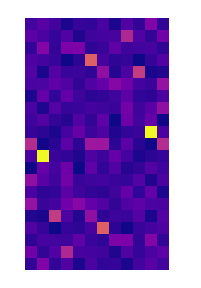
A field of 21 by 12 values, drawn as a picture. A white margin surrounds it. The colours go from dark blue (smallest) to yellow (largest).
Average level on the scale: 10%. Symmetry: a half turn. Slope: none. Histogram: skewed, a long tail of high values. Seam: none. Odd rows or columns: none.
